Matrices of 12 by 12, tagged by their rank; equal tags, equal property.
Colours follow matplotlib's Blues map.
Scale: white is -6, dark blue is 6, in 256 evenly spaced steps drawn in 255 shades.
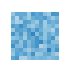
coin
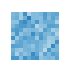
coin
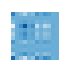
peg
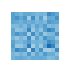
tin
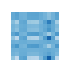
peg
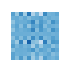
tin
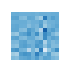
tin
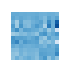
tin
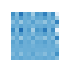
peg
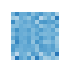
tin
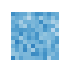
coin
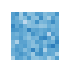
coin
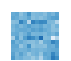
tin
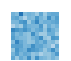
coin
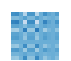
peg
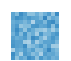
coin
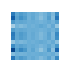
peg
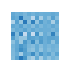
tin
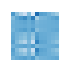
peg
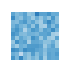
coin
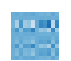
peg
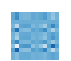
peg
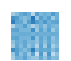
tin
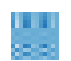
peg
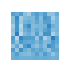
tin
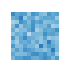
coin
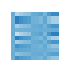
peg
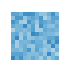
coin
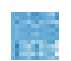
tin
